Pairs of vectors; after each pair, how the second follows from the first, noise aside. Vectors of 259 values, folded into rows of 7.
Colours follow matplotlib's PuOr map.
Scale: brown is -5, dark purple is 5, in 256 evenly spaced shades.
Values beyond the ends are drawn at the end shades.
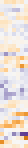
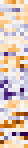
scaled up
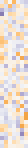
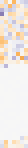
partly zeroed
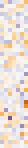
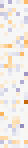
partly zeroed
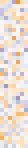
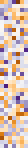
scaled up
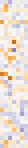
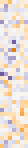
negated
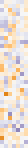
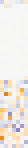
partly zeroed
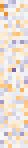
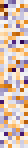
scaled up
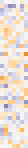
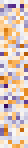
scaled up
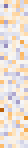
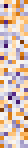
scaled up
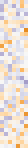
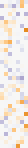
partly zeroed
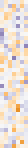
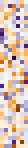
scaled up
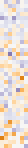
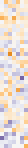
negated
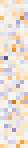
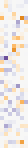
partly zeroed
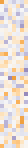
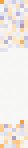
partly zeroed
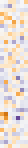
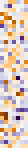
scaled up
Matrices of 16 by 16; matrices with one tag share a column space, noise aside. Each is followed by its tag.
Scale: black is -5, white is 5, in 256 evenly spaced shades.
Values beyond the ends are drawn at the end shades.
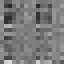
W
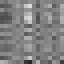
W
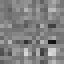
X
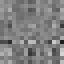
X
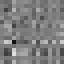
X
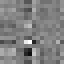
X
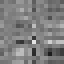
X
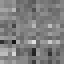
X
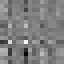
X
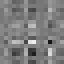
X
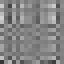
W
